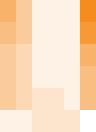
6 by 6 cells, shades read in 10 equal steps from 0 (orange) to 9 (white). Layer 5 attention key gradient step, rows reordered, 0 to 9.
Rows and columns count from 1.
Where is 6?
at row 3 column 2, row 4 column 2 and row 5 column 2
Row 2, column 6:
1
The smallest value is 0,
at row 1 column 6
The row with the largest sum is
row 6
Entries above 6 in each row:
3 3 3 3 3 6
